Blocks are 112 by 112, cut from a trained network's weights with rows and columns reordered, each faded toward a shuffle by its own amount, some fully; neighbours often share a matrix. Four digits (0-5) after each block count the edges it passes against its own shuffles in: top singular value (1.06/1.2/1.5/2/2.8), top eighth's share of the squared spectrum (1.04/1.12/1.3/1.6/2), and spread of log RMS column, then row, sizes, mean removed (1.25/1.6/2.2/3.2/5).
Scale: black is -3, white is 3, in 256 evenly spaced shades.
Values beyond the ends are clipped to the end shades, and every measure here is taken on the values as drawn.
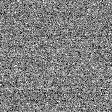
1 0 0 0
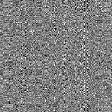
4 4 3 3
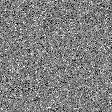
0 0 0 0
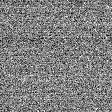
2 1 0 0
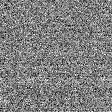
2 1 0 0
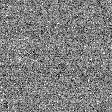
1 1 0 0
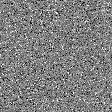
1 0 0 0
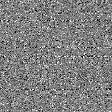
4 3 1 2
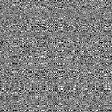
4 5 2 4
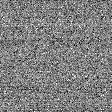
2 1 0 0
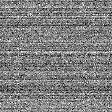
4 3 1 2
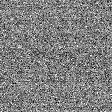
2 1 0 0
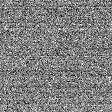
2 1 0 0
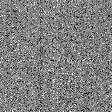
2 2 1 1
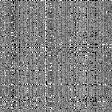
4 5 3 3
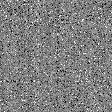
1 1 1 1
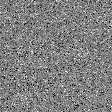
1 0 0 0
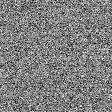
1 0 0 0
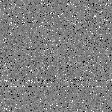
3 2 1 2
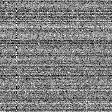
5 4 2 3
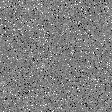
0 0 0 0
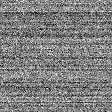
4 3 0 2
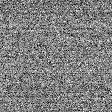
2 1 0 0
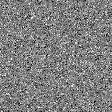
3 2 0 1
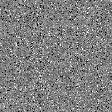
2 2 2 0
